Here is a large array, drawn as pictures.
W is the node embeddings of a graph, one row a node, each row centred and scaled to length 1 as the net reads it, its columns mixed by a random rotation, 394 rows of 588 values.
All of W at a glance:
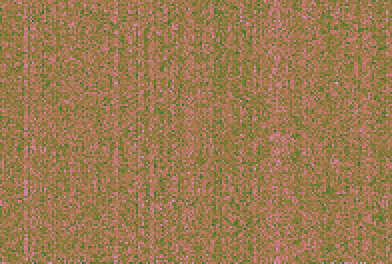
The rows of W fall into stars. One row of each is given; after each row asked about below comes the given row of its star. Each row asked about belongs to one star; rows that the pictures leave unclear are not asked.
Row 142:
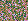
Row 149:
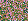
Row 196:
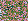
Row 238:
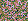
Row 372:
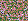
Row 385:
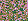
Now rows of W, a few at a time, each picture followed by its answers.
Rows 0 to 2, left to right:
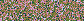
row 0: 238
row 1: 149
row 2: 372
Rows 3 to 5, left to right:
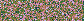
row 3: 238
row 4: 196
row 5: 149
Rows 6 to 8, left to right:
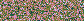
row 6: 238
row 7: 238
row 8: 142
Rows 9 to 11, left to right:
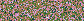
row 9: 238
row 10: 149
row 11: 196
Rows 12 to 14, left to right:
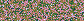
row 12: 238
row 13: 372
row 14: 238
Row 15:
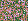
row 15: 142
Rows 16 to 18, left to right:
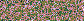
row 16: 238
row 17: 385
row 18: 385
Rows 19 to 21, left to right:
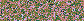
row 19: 385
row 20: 385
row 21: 196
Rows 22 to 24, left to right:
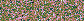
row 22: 149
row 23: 149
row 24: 238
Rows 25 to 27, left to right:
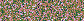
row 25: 238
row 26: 385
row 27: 196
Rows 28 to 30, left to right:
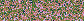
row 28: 385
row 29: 149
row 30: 385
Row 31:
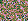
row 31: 238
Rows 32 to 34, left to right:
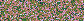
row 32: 238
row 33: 372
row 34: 149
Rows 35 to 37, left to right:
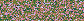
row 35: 149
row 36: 149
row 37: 238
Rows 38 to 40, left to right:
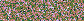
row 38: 142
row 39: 149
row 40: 372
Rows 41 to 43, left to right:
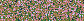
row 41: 142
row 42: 142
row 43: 142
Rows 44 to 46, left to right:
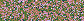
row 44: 142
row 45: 385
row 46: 149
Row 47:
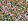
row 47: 149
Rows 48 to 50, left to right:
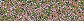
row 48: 149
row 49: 385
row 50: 372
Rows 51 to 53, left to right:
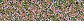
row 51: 372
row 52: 238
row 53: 142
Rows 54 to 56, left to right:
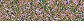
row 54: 372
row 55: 372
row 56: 238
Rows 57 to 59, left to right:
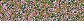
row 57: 372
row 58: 385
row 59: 142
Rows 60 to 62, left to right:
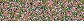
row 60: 385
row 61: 372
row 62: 196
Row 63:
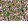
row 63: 385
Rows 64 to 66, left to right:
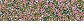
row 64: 238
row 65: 142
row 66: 196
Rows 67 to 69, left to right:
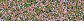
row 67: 372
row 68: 385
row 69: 142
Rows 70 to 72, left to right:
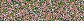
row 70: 142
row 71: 372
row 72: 372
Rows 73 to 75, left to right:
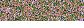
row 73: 142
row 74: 238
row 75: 385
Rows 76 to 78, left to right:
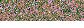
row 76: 372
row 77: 372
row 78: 196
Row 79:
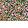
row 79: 196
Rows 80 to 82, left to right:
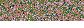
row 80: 385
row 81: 238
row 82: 196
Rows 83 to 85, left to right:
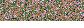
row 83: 142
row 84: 142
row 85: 238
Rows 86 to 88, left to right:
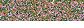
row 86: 149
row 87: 238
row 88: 238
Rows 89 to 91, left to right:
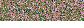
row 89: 149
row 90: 385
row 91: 385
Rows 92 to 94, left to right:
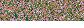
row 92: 372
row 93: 372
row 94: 372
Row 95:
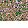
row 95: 149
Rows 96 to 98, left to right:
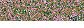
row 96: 142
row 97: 196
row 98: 142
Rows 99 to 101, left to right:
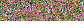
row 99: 142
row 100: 372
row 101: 385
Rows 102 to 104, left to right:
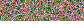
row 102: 238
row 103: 142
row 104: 385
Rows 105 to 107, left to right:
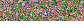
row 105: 142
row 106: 142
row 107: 385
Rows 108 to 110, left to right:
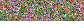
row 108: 196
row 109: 372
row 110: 238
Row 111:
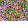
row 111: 385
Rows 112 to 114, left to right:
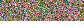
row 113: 372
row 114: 149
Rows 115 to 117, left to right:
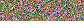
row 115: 149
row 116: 196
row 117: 372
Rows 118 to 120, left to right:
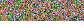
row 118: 142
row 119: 238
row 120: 142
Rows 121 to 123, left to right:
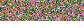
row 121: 149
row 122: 372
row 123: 385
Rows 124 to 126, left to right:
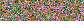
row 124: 238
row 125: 149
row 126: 385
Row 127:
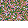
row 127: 149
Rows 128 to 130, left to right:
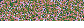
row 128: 372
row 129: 149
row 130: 385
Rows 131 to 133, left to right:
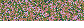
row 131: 385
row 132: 142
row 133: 149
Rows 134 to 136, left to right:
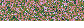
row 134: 196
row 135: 196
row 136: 149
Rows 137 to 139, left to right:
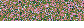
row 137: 196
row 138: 142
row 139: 238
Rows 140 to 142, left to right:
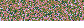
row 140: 385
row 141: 196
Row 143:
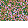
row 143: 149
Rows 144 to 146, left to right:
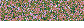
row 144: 196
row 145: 142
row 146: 238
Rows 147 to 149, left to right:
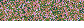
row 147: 372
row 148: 149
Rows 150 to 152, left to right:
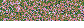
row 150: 196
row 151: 385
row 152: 385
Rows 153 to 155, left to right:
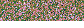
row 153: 238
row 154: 372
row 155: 196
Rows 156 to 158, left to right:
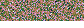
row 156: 149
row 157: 149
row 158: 372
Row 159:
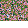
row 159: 372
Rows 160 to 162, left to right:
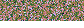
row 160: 238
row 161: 385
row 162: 196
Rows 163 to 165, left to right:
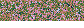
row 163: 196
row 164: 142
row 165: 372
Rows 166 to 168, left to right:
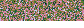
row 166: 385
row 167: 142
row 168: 142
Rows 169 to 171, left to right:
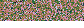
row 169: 238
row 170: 372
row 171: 385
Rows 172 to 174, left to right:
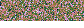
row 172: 196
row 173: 142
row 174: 238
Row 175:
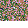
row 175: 149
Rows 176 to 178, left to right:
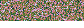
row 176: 372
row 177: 142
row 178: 196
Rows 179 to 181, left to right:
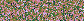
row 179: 142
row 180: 142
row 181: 385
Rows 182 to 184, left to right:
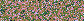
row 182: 238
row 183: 149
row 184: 385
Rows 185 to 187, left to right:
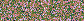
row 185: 238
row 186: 196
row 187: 372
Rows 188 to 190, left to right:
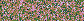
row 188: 372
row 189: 372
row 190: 196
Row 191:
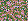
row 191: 149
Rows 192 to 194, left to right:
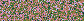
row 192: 372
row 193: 142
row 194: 238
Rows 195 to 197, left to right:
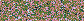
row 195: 149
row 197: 196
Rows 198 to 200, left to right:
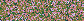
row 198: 149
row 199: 385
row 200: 142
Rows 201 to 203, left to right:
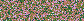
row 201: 238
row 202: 238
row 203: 196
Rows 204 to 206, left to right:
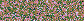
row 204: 196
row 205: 238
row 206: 372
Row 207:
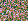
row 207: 142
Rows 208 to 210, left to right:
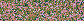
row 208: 149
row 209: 149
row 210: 142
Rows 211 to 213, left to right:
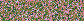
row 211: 196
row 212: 372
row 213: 238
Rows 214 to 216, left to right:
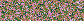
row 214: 142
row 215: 372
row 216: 149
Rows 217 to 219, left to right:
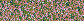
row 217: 372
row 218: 142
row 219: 372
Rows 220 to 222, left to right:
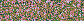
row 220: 142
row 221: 142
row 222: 142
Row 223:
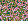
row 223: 385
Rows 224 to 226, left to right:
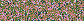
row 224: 142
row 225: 238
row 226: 142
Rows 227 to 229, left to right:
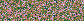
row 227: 142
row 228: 238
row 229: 385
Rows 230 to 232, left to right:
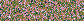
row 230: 238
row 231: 142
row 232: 372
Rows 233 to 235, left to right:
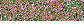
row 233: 238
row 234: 372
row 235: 196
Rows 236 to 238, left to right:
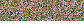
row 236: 372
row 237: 385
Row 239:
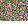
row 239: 149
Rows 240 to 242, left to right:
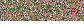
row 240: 238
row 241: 385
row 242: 238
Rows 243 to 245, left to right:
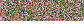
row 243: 385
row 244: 149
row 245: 149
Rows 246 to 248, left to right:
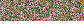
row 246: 372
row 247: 385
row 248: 196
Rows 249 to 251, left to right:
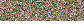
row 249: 149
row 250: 372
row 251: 142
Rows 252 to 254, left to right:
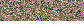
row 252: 142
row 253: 142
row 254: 385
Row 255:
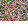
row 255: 149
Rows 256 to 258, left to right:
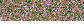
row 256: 385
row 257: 385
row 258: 196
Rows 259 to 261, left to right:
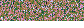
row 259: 142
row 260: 372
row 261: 238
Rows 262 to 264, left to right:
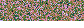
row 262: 196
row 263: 372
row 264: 149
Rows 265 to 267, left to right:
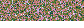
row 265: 238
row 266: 372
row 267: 142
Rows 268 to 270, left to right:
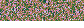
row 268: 149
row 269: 142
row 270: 372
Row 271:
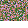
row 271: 142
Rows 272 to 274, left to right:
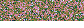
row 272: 238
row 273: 142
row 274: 238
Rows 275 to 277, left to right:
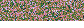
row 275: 372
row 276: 142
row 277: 196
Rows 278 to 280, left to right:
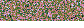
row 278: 149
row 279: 372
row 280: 238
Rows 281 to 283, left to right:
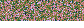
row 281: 142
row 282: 385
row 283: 142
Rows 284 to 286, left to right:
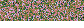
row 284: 142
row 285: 142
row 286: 142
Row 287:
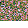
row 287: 142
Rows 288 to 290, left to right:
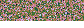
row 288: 385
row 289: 385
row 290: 372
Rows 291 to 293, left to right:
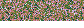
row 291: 372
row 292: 238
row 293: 142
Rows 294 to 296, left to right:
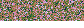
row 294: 196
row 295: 149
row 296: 196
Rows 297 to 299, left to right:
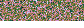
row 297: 385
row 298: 142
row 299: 372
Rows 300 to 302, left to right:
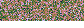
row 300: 149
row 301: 149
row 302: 149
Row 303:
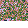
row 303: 196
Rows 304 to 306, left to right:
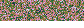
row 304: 142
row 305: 196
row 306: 196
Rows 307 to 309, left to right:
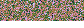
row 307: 196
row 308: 385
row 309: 142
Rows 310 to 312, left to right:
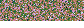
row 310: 385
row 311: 149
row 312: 385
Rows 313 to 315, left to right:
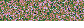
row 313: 149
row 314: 196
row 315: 372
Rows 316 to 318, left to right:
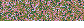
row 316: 196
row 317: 372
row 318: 385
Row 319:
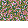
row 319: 196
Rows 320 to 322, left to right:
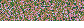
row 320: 372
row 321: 238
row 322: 142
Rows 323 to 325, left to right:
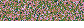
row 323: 238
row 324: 372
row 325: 372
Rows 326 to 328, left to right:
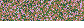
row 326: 149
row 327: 372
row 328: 238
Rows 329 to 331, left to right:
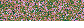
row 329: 142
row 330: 196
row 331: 385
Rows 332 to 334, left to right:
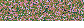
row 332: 238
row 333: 238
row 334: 196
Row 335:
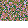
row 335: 238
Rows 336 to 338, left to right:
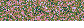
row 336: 149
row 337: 196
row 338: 196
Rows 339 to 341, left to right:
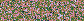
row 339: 142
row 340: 142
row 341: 142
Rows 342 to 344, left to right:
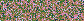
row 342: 149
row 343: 385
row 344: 149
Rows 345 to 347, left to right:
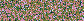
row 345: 142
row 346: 372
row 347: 196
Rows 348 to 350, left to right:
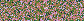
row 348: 372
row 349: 196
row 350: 238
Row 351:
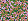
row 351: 238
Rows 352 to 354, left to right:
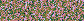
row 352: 385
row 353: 149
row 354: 196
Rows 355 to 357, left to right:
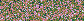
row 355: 385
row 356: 149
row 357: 142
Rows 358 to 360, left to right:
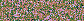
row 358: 142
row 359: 149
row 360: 142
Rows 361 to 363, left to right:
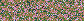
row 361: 372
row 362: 238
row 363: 238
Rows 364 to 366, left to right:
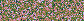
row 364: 372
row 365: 372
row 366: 238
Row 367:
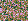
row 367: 142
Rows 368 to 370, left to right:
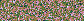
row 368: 372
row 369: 372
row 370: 385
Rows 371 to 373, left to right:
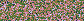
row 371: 385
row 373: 142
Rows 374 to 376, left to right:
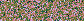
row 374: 385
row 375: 385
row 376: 142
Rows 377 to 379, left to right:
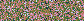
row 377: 238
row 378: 142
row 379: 372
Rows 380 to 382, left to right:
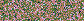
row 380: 149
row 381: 149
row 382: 372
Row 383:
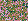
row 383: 196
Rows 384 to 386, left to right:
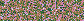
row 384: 385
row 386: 196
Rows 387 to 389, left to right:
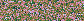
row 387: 142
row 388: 372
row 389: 238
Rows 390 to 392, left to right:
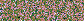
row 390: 385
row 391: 385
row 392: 238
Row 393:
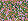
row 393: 149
